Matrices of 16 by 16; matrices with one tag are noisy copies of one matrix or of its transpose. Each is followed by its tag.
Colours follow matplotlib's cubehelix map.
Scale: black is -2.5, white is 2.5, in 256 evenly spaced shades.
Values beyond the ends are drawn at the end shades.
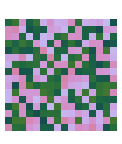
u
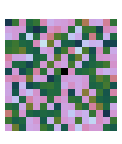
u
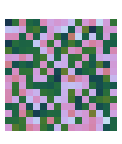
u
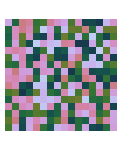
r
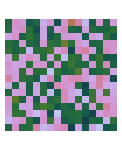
u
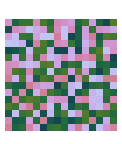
r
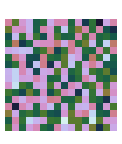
r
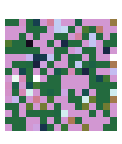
u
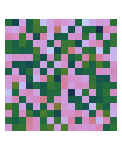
u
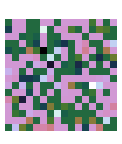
u
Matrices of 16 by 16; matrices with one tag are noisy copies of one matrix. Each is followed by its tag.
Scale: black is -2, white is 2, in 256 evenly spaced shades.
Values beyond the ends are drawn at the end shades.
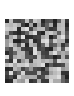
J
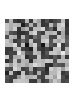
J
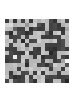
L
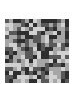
J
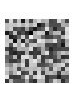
L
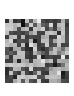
J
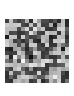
J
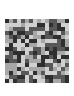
L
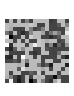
L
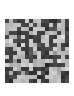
J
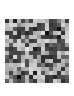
L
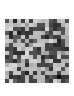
L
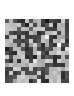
J
